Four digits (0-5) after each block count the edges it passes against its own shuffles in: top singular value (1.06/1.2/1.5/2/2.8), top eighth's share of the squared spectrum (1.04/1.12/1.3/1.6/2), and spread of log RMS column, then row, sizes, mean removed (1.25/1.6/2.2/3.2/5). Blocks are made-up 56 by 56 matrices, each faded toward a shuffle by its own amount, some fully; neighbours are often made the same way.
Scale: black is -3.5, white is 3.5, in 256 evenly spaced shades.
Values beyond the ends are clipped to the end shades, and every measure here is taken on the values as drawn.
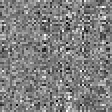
4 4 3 2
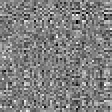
4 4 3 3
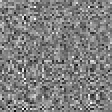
4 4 2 2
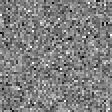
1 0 0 0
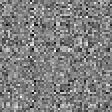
4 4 2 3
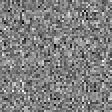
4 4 2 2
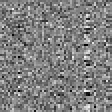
4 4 2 2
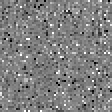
2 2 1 0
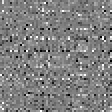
4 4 2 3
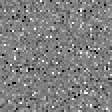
2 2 0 0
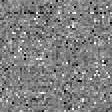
3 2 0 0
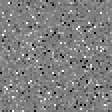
0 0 0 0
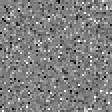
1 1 0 0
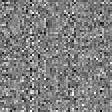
3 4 3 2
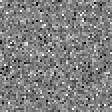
0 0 0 0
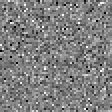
0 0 0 0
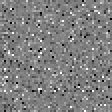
2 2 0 1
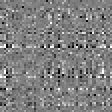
4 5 3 3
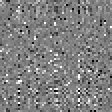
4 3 2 1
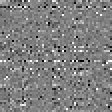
4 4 2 3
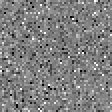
2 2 0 0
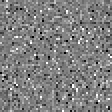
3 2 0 0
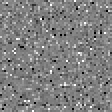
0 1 0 0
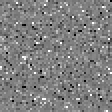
1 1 0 0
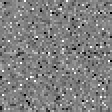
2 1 0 0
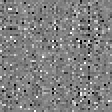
3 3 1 1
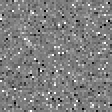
0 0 0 0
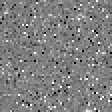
0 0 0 0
